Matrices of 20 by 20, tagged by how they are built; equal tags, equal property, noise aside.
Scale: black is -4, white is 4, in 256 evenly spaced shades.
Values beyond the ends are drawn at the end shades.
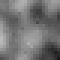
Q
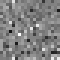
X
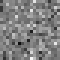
X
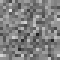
X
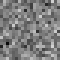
X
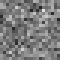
X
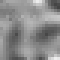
Q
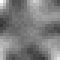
Q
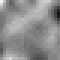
Q
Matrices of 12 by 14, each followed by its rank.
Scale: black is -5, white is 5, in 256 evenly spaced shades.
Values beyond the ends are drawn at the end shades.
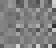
two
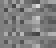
two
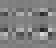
one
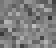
full rank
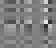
one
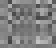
two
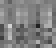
two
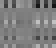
one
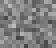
full rank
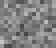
full rank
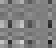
one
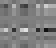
one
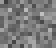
full rank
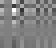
one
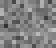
full rank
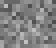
full rank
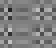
one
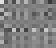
two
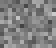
full rank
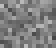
full rank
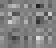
two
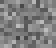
full rank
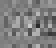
two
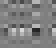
one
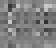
two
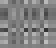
one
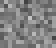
full rank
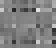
two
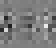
two
